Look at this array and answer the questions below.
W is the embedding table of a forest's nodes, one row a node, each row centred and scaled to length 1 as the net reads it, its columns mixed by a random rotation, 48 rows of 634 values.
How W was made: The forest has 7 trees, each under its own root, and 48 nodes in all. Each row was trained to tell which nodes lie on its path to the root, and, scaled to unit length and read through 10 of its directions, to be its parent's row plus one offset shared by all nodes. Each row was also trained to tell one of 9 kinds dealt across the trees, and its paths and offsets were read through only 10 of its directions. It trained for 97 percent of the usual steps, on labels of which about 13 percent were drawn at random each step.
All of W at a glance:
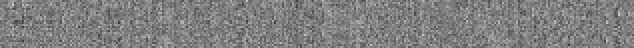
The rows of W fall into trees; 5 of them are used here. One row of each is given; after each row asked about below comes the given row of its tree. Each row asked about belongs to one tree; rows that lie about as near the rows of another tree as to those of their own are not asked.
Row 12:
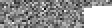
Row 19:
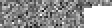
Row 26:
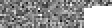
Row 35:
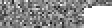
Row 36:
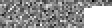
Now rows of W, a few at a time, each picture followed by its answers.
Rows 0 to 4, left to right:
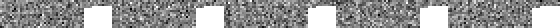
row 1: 35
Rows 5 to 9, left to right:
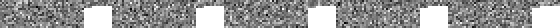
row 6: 35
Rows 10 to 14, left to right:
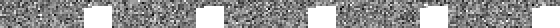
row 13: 36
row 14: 12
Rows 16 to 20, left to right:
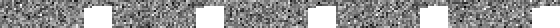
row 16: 12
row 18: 35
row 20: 12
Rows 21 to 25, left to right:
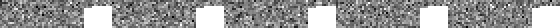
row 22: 12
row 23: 12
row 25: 35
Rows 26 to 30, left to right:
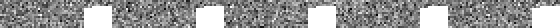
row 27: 12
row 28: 19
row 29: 35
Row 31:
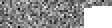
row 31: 35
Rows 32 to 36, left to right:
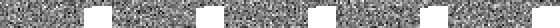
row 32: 35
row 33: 19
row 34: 35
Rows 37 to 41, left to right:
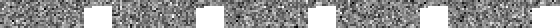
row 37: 12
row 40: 12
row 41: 12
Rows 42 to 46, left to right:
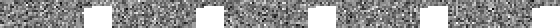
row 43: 35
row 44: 36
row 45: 36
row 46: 35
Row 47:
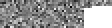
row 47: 12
